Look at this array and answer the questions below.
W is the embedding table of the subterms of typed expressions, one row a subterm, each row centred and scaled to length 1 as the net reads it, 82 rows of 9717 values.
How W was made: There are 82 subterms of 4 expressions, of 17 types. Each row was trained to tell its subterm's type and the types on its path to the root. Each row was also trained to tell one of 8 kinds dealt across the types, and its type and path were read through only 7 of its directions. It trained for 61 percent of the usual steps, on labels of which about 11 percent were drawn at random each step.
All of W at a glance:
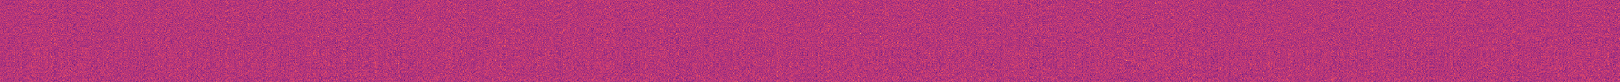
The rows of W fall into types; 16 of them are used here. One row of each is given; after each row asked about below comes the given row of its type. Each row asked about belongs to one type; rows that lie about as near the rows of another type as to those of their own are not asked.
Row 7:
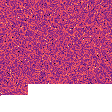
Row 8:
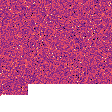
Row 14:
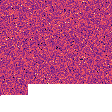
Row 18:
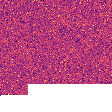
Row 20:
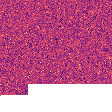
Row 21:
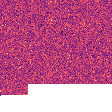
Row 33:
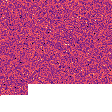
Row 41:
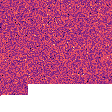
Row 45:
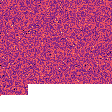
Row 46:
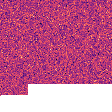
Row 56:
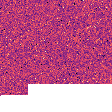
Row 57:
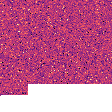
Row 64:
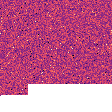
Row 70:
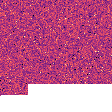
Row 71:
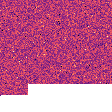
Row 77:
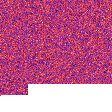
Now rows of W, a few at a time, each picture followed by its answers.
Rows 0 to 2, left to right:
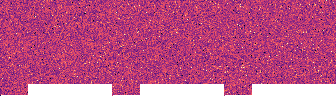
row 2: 21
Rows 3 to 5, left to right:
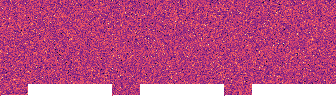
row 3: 14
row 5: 18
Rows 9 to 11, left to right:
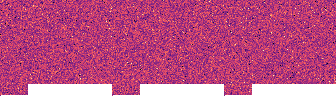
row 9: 20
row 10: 57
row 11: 71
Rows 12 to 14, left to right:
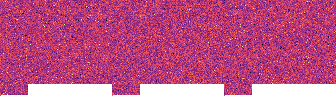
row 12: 41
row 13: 45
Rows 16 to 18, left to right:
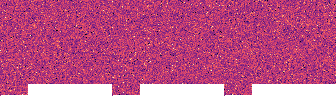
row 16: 64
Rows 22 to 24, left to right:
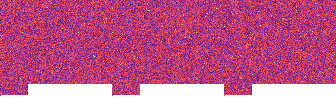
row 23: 70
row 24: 8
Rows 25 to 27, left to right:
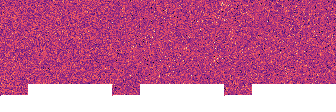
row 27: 7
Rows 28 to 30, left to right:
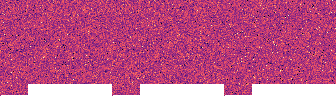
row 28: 57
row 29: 57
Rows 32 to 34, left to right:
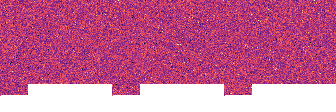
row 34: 71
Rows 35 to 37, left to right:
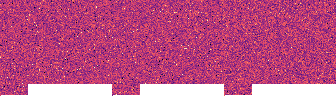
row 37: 14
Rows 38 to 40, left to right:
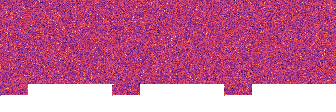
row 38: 14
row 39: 20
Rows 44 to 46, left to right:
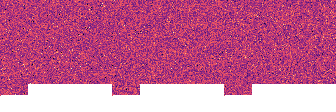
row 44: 33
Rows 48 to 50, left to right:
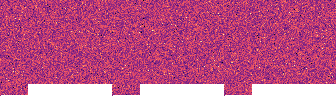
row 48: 21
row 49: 57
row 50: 18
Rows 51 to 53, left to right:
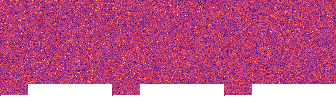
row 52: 18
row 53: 71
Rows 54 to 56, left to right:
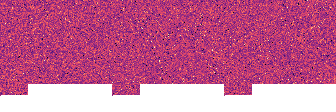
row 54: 71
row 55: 41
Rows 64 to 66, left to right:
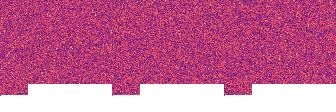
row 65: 14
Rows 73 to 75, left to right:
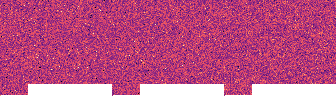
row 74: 18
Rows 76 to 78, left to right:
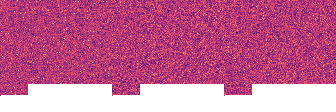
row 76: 41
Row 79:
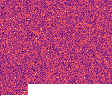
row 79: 7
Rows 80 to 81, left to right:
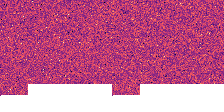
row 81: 21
